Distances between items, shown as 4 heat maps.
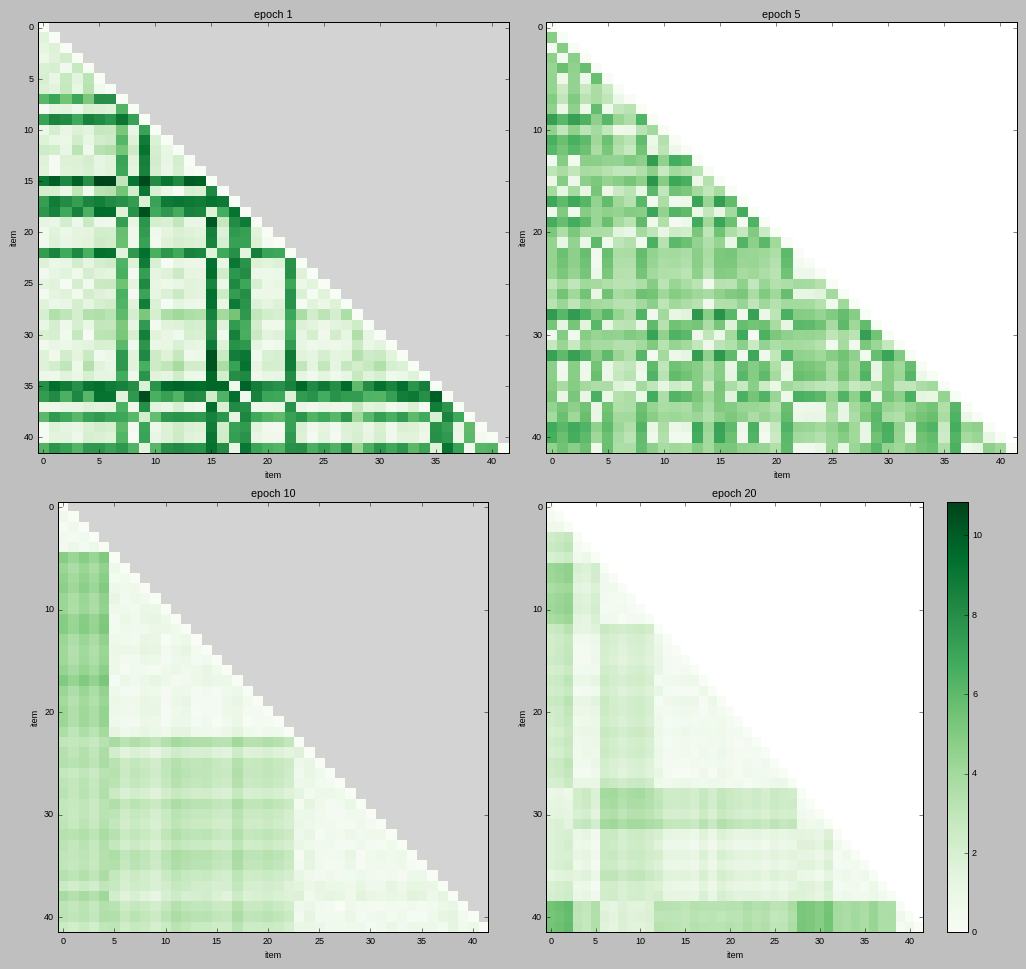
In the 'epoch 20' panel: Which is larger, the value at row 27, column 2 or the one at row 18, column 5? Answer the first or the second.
the first
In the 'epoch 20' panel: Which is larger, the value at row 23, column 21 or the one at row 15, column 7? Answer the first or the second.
the second
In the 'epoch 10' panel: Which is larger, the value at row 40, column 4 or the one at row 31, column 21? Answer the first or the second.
the first
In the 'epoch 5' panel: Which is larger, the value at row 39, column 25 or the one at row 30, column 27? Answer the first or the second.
the first
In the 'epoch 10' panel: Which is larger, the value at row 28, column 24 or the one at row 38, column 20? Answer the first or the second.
the second
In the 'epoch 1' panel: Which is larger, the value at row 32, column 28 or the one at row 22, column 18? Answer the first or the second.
the first
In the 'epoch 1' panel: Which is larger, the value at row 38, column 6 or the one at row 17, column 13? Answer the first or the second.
the second
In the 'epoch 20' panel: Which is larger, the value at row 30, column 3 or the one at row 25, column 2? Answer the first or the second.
the second
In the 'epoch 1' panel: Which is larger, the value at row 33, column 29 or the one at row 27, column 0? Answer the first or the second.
the first
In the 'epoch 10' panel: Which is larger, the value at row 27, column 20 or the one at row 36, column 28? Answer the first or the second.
the first
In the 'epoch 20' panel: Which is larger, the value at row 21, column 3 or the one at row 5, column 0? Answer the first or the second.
the second
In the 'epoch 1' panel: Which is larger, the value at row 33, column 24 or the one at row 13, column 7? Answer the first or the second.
the second
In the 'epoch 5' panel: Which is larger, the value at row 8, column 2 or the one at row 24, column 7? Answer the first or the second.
the first
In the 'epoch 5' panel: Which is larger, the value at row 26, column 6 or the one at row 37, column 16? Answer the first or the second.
the second
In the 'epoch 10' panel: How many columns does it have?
42
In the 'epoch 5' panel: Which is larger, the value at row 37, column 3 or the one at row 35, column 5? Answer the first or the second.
the first
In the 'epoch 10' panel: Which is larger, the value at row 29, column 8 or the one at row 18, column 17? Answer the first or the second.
the first
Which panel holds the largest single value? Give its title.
epoch 1
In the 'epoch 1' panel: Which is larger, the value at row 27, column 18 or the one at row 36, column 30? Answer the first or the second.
the first
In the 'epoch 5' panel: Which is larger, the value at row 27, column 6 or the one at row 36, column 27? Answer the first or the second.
the second
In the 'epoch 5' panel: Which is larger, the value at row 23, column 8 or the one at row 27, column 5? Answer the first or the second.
the first
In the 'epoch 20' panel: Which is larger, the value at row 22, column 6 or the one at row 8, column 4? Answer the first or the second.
the first
